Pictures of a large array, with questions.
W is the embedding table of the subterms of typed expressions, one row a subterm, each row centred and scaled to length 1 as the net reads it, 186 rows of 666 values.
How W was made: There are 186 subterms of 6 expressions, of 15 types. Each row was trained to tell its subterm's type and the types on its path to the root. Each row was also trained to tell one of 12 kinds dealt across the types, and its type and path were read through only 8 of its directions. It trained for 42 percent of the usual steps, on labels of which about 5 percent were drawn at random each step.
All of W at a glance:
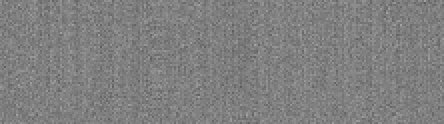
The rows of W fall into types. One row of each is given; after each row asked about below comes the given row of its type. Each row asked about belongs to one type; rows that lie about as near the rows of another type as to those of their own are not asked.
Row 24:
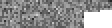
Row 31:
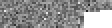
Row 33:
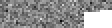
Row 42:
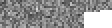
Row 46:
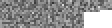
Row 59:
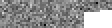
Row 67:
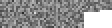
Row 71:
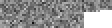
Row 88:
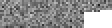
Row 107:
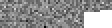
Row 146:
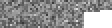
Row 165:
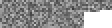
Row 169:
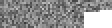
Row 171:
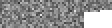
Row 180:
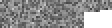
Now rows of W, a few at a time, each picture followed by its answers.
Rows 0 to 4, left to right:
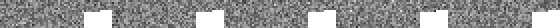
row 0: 31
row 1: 107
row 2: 42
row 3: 146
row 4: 24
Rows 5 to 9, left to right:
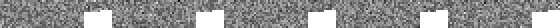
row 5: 59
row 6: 24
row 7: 107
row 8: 180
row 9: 180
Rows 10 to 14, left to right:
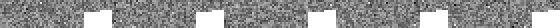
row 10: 165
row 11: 33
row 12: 180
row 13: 46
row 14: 46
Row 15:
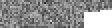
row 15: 24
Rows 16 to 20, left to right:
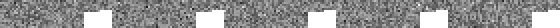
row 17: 59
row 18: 31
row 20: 146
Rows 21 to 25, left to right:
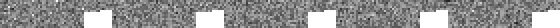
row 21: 88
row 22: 46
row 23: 24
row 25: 31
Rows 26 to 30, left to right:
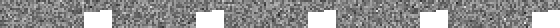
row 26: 107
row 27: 42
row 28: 88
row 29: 67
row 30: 107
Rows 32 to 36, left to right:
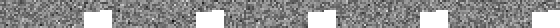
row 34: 180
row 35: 42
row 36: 171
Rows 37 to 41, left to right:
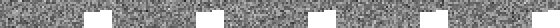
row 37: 146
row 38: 59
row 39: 180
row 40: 71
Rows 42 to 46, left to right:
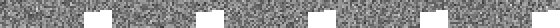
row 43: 46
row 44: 33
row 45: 171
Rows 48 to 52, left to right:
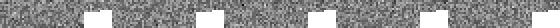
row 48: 146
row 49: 59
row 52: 24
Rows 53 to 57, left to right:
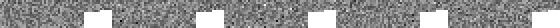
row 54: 146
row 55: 169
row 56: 33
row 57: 33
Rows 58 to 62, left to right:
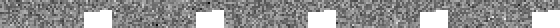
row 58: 71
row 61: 46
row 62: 67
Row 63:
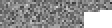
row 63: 46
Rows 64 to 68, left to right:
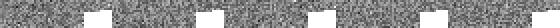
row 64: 165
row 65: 59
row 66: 31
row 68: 31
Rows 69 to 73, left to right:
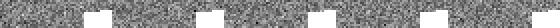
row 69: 146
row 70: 67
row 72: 171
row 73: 165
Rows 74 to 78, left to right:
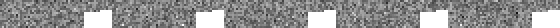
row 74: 180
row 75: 88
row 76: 24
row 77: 24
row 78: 165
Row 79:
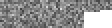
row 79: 146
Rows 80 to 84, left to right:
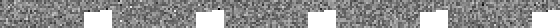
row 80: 107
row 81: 165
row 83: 46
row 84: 146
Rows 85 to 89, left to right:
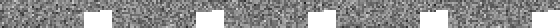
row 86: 171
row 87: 46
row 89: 71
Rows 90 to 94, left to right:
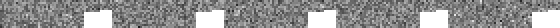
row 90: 146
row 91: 46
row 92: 31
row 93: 46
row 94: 165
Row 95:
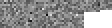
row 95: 88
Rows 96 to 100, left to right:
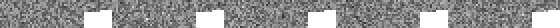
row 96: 180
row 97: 59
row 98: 31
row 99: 31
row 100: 171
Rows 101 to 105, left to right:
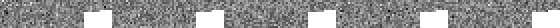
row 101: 67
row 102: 42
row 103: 24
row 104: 59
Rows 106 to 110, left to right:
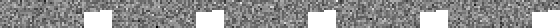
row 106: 171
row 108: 107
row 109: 180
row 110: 24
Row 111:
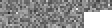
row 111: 171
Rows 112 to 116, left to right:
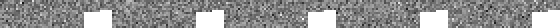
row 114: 31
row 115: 107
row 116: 46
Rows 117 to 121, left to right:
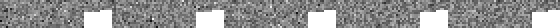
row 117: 88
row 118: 33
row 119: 107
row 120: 146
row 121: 171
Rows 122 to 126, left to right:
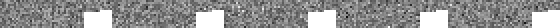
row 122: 42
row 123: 46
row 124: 88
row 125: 33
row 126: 24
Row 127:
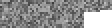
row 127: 107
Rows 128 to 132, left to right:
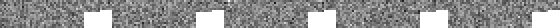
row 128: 180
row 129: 107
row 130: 67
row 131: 88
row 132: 42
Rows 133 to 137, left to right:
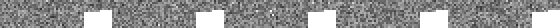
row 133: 33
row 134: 67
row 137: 165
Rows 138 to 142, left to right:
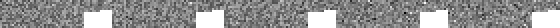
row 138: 33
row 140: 146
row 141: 169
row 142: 71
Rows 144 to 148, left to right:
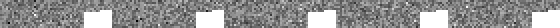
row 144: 169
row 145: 88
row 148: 31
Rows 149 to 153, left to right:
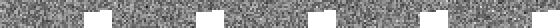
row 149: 71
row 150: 24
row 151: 171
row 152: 42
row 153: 71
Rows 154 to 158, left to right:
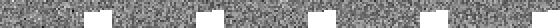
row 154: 24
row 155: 24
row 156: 107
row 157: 169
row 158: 169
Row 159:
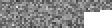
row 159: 107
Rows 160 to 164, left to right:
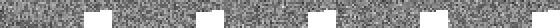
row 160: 146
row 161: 31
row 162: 31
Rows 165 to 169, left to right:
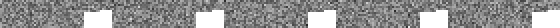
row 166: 33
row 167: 107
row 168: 67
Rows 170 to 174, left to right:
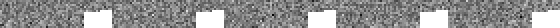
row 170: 31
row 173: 169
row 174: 169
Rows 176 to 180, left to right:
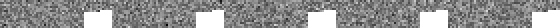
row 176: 67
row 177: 146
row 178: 59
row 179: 33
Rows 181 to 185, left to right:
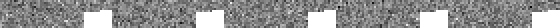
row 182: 180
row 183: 33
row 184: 88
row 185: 59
